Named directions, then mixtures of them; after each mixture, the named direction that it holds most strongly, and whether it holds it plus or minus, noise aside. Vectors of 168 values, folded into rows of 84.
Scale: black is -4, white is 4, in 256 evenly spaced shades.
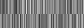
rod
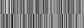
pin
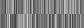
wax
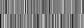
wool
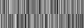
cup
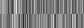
rod, minus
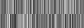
wax, plus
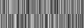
cup, plus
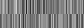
rod, minus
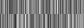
cup, minus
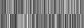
wax, plus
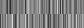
cup, minus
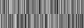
cup, plus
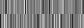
wool, plus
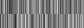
cup, minus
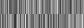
cup, minus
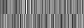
rod, plus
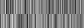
wax, minus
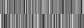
wool, minus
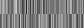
rod, minus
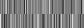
wool, minus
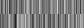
cup, minus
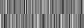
wool, minus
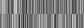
rod, minus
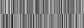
pin, plus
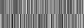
rod, plus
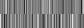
wool, minus
